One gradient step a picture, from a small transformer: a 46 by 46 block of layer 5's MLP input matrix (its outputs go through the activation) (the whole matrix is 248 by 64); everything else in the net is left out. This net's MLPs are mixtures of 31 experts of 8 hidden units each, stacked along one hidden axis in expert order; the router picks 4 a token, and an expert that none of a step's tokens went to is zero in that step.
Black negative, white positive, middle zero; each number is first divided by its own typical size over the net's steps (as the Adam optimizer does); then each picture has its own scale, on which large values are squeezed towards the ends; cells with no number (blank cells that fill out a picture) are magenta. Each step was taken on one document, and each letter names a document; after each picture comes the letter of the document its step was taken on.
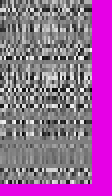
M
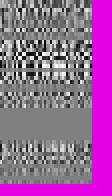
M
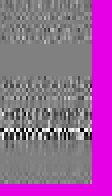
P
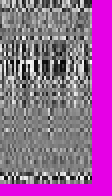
M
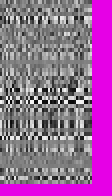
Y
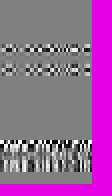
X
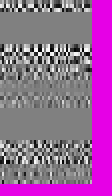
X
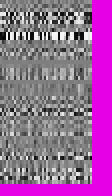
Y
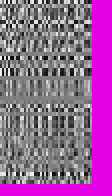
Y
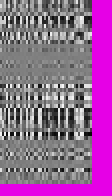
Y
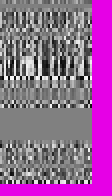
M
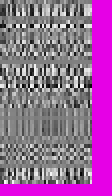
M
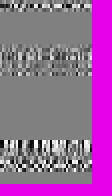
X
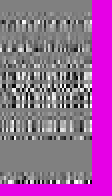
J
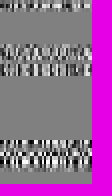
X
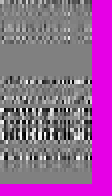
P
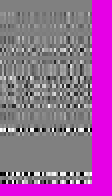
J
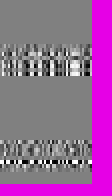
X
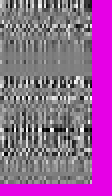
P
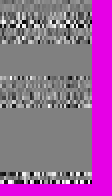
J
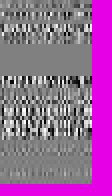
P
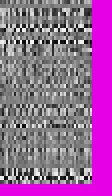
M
